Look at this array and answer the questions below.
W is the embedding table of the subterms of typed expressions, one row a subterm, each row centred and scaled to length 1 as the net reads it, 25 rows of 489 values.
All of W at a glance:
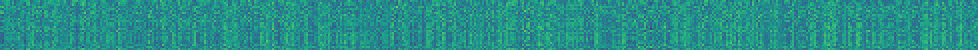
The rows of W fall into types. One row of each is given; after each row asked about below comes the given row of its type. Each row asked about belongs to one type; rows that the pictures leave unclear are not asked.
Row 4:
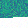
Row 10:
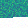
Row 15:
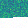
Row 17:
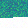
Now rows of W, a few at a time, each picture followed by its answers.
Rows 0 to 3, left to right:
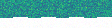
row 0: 10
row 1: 10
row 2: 4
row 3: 15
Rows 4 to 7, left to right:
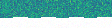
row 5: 15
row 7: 17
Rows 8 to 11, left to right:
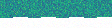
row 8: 10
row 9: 4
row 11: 4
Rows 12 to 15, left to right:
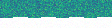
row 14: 10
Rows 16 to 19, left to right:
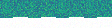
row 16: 4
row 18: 4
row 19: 4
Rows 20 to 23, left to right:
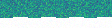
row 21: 17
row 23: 17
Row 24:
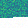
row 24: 10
